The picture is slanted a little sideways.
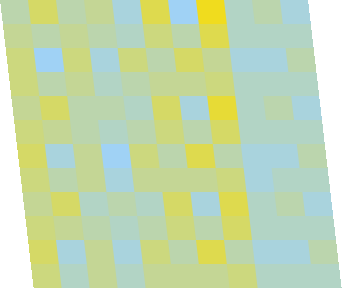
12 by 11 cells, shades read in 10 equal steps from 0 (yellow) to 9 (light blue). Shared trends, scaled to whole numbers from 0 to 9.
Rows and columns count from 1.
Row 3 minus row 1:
-2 6 -2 3 -4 4 -6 5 1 2 -2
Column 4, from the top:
5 6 8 7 6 7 9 8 6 7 8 7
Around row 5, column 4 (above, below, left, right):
7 7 6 7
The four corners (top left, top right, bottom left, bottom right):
6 8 4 7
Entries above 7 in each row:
3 0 4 0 2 0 4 2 2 0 4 0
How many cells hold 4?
16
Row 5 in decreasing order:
8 8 7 7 6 6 6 5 3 3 1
